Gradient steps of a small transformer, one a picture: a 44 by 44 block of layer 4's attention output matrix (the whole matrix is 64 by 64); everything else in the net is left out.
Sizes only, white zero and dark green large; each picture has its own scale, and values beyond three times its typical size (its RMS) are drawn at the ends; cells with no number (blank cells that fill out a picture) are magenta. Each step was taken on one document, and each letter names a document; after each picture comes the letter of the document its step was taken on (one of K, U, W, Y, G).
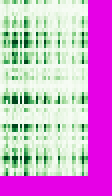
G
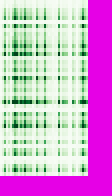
G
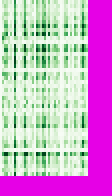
G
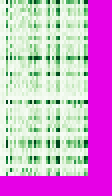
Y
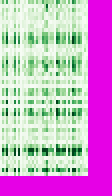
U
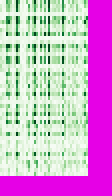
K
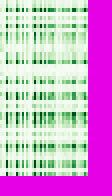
K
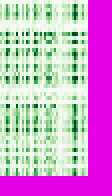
K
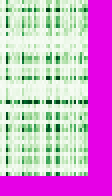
Y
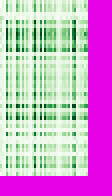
K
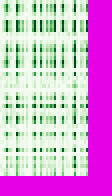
K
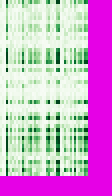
Y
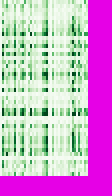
U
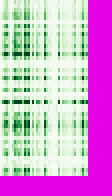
G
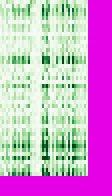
U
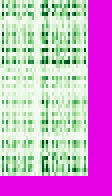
U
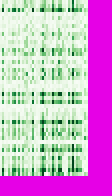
U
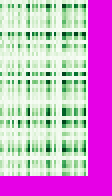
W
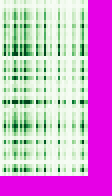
G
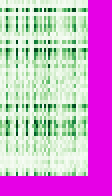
K
